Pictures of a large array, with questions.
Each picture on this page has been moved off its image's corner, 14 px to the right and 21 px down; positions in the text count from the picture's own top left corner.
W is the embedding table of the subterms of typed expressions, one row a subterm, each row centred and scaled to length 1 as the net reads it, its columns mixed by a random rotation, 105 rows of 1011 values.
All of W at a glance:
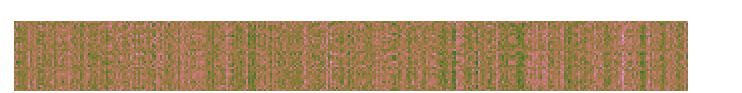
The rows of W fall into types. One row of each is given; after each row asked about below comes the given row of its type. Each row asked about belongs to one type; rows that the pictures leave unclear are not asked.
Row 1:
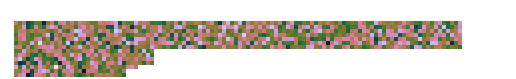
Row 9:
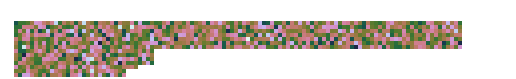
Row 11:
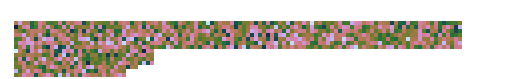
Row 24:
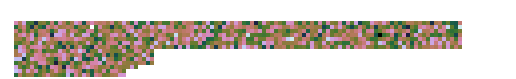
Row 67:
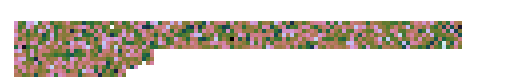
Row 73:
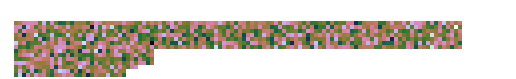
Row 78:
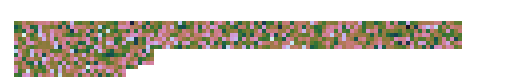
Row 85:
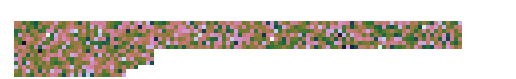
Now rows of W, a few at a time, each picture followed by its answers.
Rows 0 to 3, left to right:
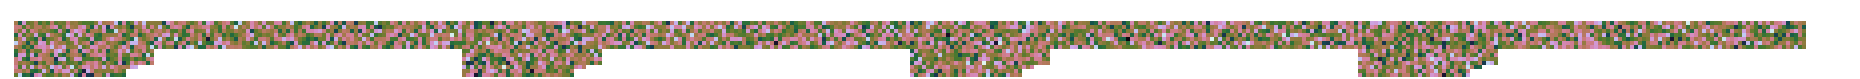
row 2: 9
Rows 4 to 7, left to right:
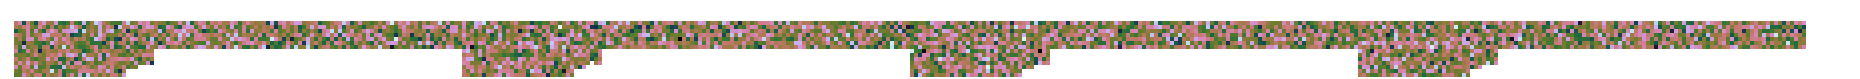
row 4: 85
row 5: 67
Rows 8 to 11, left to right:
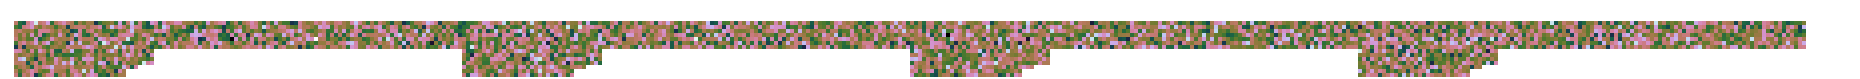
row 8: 67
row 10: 24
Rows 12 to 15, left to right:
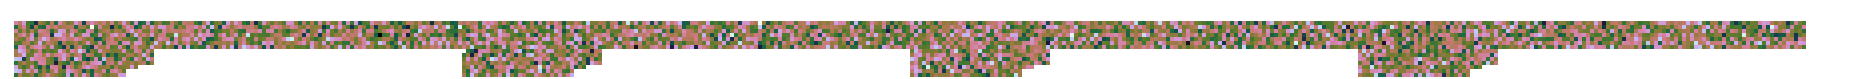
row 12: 24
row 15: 67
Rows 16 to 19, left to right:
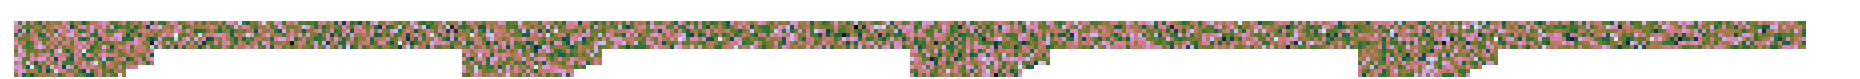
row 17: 78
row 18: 67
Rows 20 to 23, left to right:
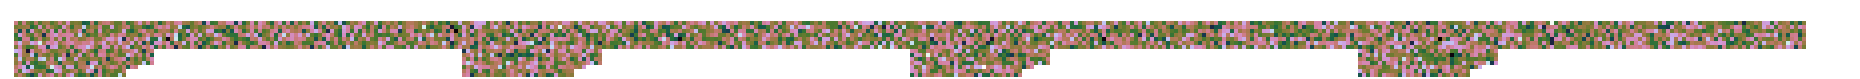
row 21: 73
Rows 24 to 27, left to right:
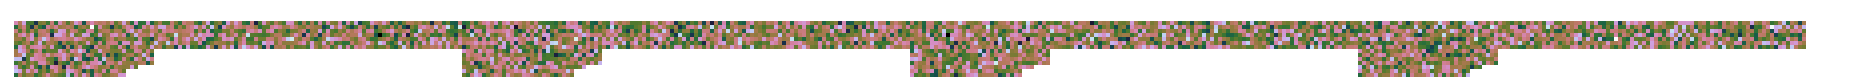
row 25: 78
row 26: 24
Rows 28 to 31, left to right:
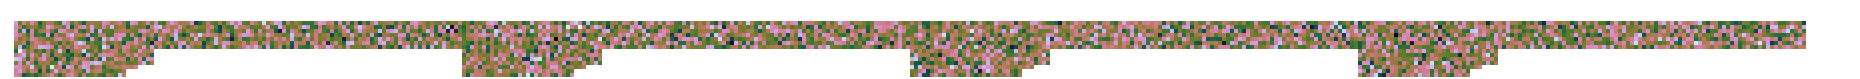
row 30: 1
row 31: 9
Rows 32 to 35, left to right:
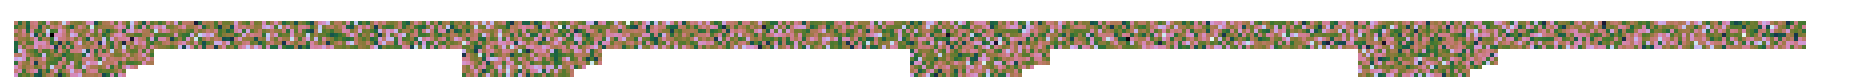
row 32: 24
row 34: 9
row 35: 67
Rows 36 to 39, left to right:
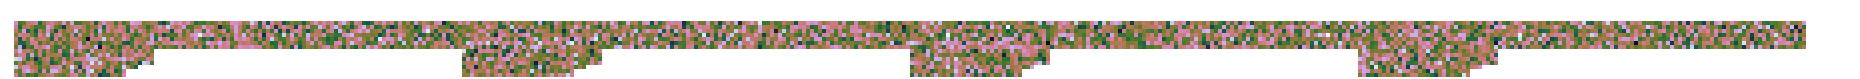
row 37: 11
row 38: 73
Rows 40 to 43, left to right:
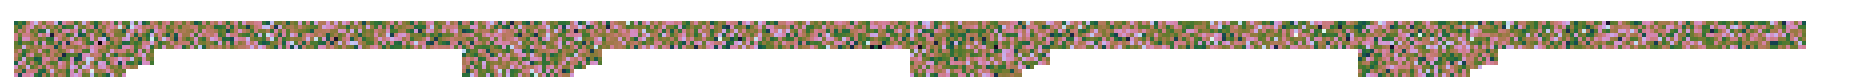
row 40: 9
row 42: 67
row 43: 9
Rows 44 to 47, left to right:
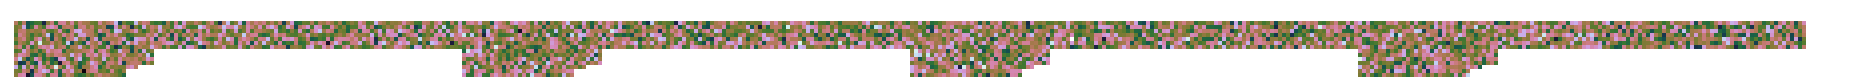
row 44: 1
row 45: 78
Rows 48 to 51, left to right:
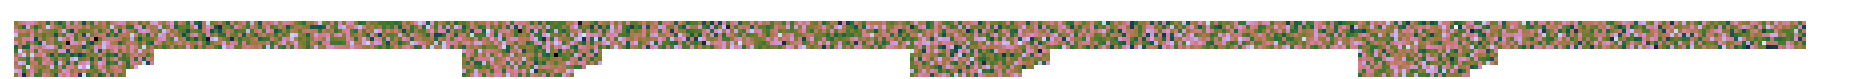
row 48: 73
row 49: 78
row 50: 11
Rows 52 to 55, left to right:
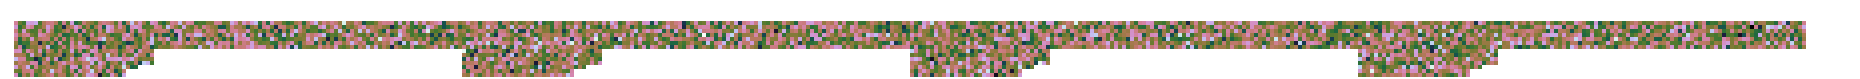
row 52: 67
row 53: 11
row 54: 67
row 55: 78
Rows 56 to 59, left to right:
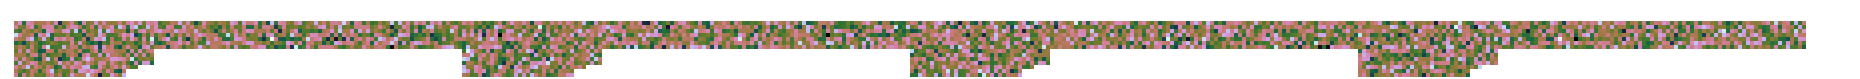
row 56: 85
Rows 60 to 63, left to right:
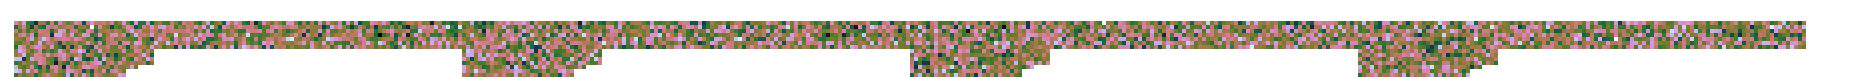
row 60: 24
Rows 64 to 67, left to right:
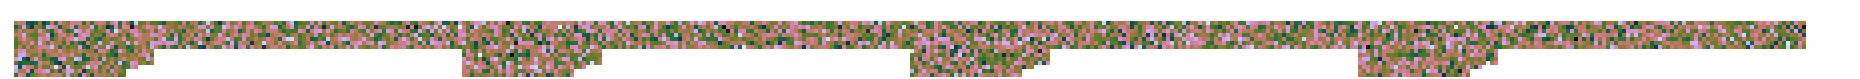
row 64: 1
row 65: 73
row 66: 11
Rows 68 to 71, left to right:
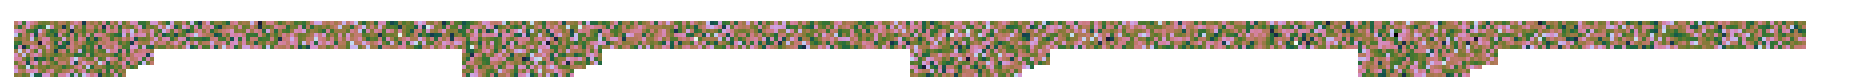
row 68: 67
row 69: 9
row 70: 24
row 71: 24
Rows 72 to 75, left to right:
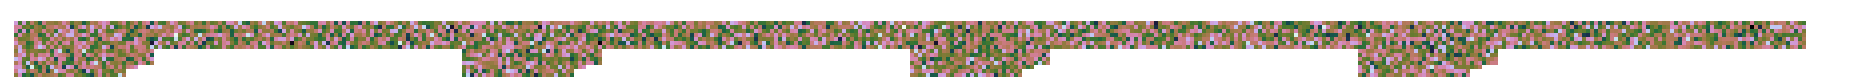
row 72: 24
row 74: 67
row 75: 78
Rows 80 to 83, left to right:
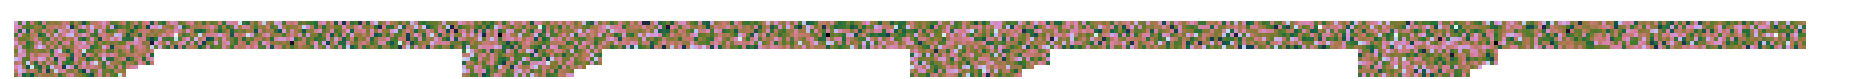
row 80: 24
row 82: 85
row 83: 73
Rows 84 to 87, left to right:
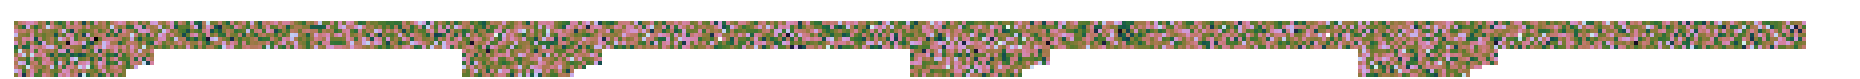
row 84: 73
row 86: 73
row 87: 24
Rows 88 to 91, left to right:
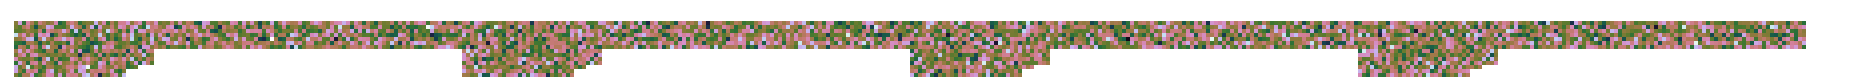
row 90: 9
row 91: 78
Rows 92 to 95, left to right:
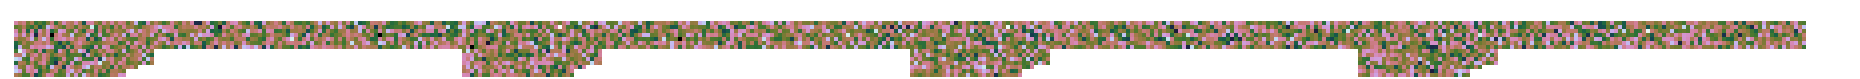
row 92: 24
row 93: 67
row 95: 78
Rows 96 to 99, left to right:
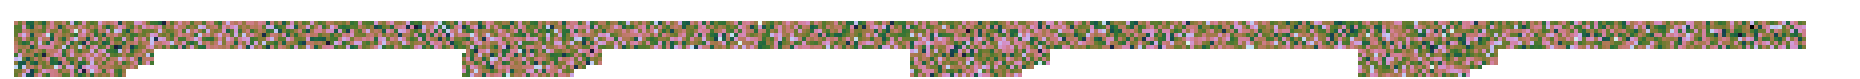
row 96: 1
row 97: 11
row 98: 11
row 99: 78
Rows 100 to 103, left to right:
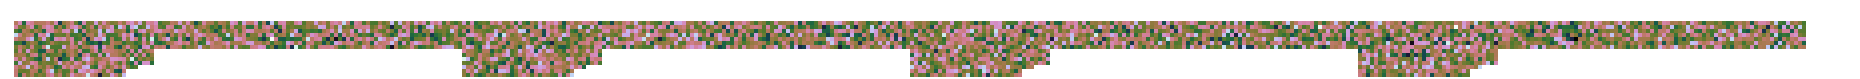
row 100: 85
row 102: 85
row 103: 73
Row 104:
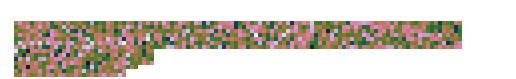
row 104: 11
